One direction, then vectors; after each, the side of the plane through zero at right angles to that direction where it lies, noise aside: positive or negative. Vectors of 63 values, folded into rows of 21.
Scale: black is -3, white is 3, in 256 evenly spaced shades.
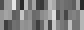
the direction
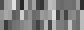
positive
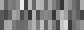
negative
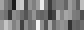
negative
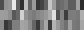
positive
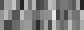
positive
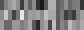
positive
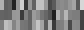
negative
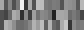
negative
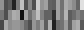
negative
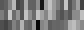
positive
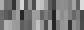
negative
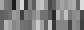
negative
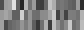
positive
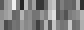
positive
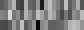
positive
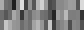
negative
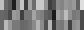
negative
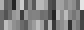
negative
